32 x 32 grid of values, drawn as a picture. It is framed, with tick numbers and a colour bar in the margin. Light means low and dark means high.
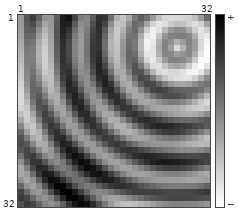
On average the colour sits 50% of the way up the scale. The ninth with the highest average is the bottom left. Concentric rings centre on the top right. The top right is the ninth with the lowest average.
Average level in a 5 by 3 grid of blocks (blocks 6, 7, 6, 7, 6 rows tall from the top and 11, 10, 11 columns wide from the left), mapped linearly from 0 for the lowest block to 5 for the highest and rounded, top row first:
330 / 341 / 343 / 444 / 543
